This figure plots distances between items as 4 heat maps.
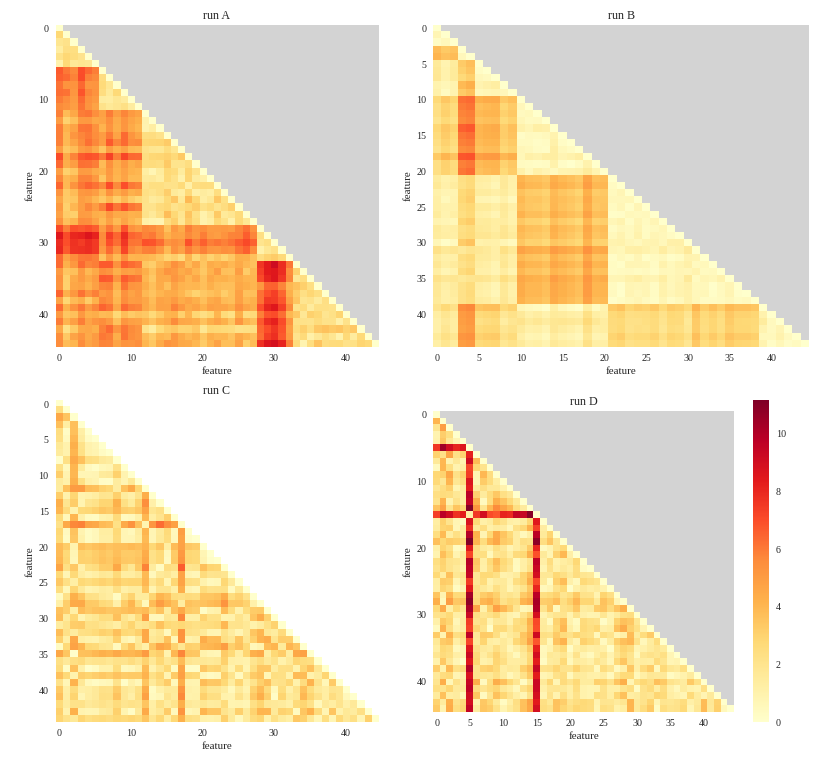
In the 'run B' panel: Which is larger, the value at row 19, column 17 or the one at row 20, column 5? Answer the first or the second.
the second
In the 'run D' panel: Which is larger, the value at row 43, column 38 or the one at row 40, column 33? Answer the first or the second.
the second
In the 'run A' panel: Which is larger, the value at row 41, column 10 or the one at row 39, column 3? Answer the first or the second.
the second
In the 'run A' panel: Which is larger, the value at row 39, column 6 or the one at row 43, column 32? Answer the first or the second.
the first
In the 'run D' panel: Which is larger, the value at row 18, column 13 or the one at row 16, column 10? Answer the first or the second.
the second
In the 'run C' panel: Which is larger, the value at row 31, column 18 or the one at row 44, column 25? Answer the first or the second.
the first
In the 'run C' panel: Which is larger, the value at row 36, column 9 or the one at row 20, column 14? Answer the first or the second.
the second
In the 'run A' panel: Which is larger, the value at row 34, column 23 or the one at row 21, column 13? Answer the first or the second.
the first
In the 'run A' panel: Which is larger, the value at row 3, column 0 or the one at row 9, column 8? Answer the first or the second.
the second
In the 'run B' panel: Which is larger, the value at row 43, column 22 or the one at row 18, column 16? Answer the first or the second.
the first
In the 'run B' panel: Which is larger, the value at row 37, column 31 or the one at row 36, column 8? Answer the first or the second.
the second
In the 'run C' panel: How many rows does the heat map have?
45
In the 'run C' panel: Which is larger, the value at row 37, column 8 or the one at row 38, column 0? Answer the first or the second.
the second
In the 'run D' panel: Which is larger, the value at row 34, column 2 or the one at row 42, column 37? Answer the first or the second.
the first
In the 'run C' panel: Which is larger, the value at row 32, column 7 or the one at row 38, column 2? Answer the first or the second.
the first
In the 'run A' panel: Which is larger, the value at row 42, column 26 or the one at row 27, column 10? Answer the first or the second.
the second
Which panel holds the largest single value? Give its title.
run D
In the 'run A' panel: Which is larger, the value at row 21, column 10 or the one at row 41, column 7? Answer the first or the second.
the second
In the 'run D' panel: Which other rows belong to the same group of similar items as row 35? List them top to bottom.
0, 1, 2, 3, 4, 6, 7, 8, 9, 10, 11, 12, 13, 14, 16, 17, 18, 19, 20, 21, 22, 23, 24, 25, 26, 27, 28, 29, 30, 31, 32, 33, 34, 36, 37, 38, 39, 40, 41, 42, 43, 44
